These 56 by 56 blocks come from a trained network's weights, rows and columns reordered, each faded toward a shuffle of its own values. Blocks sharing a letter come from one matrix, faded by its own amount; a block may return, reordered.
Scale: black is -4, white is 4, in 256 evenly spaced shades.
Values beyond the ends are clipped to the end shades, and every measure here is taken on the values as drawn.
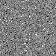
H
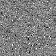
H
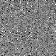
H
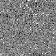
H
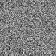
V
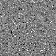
H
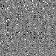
H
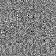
V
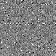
H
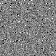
H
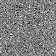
H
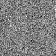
V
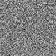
V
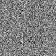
V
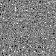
H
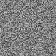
V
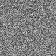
V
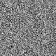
V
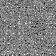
H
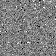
H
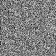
V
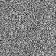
V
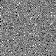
H
